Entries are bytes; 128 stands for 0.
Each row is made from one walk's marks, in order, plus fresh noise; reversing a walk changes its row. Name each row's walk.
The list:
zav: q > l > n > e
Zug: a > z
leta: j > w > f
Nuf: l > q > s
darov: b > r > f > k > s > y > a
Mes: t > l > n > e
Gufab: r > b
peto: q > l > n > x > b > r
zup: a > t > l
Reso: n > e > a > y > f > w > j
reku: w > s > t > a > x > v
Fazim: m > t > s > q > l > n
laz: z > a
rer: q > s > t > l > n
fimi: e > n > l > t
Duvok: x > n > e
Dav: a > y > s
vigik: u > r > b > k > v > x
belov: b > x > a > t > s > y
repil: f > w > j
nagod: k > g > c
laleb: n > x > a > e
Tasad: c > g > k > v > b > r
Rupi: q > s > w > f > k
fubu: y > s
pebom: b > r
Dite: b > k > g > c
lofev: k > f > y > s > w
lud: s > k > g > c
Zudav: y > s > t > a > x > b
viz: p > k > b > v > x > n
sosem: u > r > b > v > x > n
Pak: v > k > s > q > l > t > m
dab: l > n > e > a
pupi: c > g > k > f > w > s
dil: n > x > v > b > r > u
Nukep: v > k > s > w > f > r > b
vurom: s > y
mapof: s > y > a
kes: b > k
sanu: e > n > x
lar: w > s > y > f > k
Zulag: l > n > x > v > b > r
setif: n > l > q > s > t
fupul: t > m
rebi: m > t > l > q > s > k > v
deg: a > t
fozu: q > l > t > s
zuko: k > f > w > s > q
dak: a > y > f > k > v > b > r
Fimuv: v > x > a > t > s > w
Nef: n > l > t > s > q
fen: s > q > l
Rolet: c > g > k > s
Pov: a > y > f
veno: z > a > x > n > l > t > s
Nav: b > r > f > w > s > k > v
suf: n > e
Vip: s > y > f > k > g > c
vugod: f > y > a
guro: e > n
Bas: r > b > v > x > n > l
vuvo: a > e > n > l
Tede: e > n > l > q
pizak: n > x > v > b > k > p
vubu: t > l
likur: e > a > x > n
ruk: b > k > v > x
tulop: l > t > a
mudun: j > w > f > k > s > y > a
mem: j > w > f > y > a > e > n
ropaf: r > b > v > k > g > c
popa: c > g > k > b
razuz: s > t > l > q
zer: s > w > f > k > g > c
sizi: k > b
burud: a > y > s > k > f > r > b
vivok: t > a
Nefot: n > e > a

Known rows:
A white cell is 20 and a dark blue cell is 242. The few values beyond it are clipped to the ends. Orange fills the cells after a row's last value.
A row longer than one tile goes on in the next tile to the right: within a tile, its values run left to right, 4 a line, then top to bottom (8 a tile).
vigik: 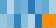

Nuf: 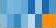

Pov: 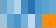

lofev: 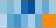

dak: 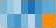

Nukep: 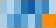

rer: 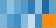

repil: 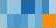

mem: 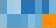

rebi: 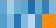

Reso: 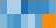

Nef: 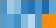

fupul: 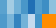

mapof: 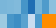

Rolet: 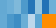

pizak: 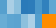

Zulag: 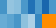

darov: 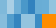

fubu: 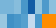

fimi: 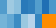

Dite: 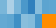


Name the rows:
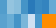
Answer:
vivok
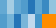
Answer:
Fazim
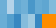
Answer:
pebom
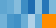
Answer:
pupi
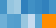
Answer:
laleb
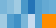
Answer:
burud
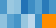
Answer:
sanu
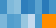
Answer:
Duvok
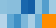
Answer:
zuko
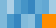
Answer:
Nav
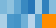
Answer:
Rupi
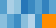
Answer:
guro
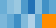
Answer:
nagod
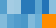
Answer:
leta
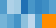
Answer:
Nefot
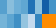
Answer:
fozu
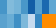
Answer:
vubu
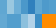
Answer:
belov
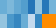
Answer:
fen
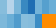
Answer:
ruk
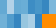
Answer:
Bas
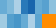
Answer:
vugod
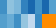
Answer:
Mes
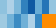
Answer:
Pak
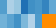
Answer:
suf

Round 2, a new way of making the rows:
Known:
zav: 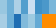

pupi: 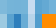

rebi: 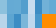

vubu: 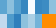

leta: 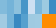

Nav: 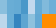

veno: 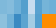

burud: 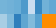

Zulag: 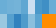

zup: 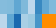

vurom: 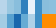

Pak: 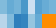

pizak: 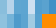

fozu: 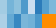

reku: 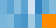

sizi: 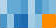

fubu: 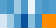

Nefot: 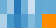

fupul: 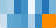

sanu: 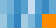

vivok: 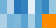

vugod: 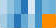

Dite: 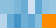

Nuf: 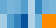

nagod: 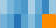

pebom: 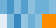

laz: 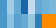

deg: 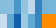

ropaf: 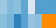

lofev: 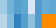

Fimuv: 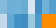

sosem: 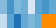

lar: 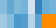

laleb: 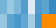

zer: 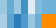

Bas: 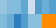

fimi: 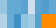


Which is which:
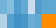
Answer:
Reso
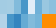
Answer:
lud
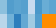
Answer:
Fazim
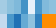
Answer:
mapof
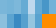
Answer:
Tasad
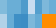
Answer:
Nukep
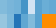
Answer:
dak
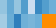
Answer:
peto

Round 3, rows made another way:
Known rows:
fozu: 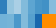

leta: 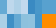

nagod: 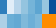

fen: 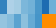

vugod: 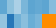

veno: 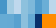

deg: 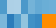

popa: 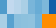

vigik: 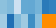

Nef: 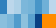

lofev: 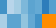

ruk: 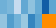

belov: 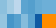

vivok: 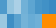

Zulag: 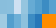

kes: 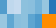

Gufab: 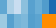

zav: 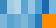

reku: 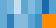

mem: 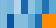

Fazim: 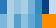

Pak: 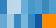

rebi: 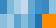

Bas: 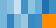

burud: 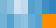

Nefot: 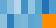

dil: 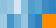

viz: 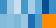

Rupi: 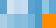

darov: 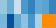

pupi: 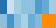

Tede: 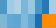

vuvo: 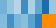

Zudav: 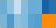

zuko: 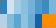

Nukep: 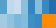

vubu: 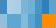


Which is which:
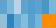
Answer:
mapof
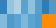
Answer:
zup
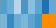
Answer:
dab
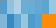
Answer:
fubu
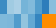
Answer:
Nuf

